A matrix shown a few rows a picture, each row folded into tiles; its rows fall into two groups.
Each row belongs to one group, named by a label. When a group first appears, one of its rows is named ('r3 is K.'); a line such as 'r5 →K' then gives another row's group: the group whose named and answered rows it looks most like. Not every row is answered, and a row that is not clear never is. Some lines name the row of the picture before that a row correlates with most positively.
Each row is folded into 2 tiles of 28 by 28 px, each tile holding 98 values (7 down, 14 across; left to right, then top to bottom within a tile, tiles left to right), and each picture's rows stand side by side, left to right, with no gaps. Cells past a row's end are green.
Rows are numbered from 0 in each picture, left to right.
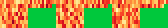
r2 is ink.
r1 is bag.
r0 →bag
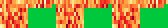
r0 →bag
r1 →bag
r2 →bag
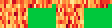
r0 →ink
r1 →bag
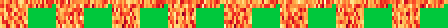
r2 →bag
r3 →ink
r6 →bag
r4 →bag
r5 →bag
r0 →bag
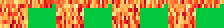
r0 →bag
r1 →ink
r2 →ink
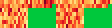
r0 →bag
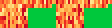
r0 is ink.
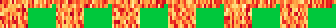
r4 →ink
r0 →ink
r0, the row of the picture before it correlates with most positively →1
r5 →bag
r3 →bag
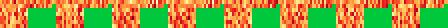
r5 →bag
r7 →ink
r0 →ink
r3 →bag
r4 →bag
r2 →bag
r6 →bag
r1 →ink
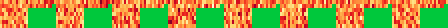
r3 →ink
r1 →bag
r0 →bag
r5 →ink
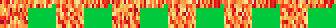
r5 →bag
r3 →bag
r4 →bag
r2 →ink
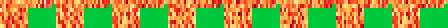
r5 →bag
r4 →ink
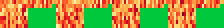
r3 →ink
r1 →bag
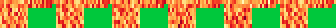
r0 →bag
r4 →bag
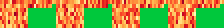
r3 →ink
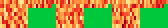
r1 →ink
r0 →bag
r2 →bag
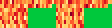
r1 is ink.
